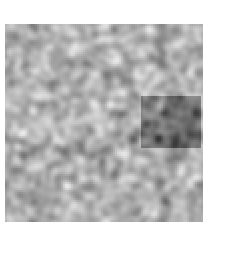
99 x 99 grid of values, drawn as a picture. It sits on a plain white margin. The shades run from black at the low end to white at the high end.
Roughest part: middle right. Histogram: skewed, a long tail of low values. Stripes: none. Ninth with the lowest average: middle right. Odd patch: lower, in the middle right.
